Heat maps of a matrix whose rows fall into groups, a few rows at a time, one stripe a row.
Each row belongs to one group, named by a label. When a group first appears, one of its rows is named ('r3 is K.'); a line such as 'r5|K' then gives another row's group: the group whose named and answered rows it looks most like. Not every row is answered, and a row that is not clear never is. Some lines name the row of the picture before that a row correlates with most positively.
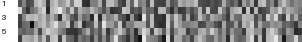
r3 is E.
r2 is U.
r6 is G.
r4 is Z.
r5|G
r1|Z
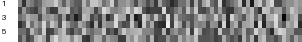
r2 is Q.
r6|Z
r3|G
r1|U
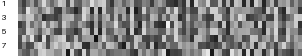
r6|Q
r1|U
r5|E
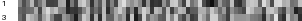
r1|Q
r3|E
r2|G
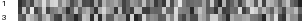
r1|Z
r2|Q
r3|E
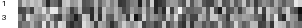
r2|Z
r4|Q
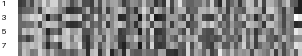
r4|G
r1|Z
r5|E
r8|U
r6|Z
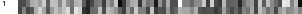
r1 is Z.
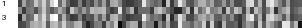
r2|U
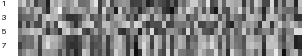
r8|G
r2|U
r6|G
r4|Q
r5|E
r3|G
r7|G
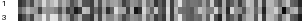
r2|G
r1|Z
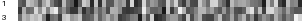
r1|E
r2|G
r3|E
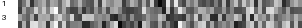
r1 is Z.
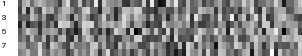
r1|E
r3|Q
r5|G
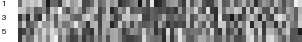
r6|G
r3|Q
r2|U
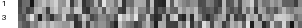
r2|Z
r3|Q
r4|U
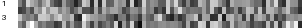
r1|E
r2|Z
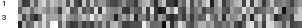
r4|G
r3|U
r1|U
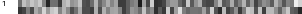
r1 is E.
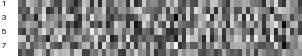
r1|E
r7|E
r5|U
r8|Z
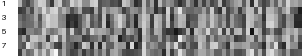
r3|G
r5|U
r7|E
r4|G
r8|G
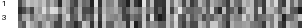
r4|E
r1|E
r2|Z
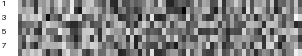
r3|E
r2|U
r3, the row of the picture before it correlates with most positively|3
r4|G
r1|U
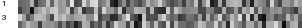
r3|U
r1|U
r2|Z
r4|G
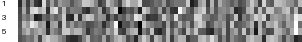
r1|Q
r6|G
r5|Z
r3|Q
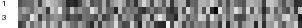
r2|U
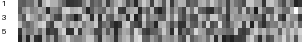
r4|U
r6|Q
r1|G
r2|Z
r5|Q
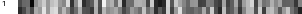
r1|Z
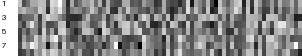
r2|U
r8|Z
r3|G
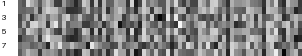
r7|U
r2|G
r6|G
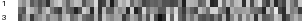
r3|Z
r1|U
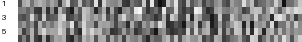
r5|U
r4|U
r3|Q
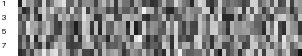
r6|Q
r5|E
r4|E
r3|Q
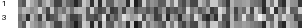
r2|U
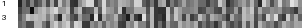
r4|Z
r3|E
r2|Z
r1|Q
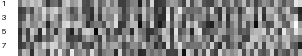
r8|U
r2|Z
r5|Q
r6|Q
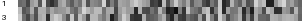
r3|U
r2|U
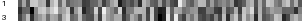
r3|Z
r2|Z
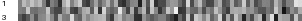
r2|E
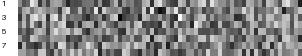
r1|G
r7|Q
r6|G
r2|E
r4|Q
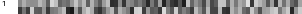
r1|U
